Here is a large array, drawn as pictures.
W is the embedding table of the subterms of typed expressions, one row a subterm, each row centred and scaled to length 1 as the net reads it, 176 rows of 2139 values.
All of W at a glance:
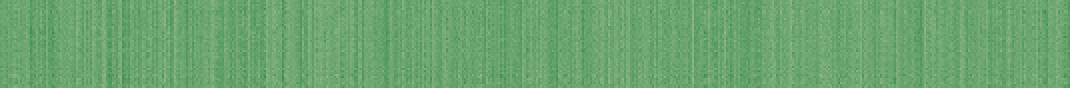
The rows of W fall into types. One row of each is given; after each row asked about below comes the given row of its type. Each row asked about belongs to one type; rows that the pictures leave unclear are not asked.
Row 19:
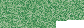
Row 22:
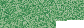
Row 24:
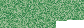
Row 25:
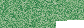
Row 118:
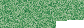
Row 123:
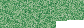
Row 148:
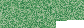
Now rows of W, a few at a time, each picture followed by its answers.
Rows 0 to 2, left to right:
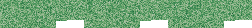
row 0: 148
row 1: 25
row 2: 22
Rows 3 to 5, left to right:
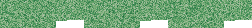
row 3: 123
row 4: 123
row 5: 22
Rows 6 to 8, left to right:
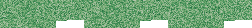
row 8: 148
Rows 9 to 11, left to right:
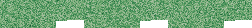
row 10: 19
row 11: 118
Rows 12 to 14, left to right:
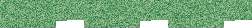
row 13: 118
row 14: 24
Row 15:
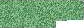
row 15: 118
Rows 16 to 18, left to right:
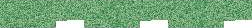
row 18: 25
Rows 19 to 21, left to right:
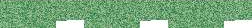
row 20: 24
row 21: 19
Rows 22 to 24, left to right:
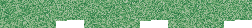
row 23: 24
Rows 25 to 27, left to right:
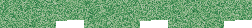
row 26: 22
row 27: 118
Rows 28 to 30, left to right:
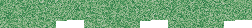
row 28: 24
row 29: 19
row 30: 25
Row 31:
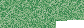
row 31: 25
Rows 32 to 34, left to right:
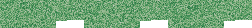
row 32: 148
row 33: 123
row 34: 22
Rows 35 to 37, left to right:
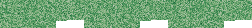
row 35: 19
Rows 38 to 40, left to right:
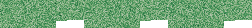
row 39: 148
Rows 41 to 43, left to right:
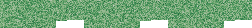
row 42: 123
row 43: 24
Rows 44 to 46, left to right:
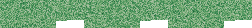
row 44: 148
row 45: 19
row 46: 118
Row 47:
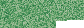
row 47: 22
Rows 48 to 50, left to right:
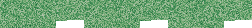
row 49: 25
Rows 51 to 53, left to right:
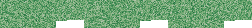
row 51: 123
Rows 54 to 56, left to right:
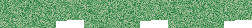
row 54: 25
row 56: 19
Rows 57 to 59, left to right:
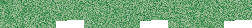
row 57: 22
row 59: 19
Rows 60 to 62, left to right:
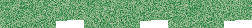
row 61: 148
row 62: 22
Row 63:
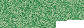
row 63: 25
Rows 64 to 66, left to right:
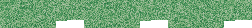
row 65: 148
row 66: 123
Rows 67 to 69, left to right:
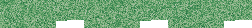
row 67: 22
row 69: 22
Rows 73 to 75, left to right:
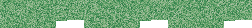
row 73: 123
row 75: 25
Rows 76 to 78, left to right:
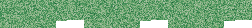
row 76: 19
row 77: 24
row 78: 123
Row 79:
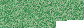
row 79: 118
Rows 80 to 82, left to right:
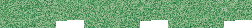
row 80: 25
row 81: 118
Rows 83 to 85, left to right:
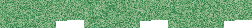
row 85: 19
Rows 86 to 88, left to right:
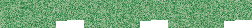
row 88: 19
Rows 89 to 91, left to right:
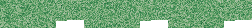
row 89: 22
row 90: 148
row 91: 118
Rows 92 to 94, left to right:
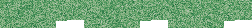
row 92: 22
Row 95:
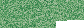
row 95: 25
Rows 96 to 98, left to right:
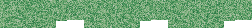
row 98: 123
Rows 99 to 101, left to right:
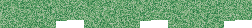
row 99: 148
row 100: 148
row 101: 123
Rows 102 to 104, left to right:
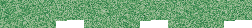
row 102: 22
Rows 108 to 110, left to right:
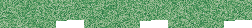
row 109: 22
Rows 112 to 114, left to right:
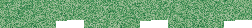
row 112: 22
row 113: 118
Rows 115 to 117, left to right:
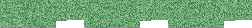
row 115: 19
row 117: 148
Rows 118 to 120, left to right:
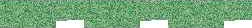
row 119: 19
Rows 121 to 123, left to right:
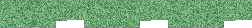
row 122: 148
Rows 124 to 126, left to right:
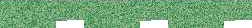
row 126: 148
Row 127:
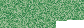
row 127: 24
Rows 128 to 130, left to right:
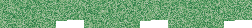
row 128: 24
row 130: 148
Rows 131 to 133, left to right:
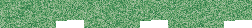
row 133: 25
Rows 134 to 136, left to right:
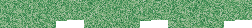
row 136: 25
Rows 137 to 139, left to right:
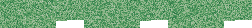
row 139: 22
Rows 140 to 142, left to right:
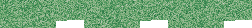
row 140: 25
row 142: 25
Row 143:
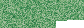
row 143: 24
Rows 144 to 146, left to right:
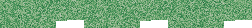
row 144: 123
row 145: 118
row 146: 25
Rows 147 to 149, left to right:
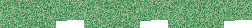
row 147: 148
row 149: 148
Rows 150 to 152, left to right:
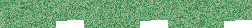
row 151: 148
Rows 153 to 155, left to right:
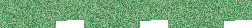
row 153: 24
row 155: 148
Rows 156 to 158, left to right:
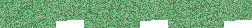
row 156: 22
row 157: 19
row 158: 25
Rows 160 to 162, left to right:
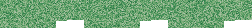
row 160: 24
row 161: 25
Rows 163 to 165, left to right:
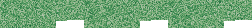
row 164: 22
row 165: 22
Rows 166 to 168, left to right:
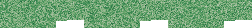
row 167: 22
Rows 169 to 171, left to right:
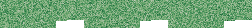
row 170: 118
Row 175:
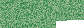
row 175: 148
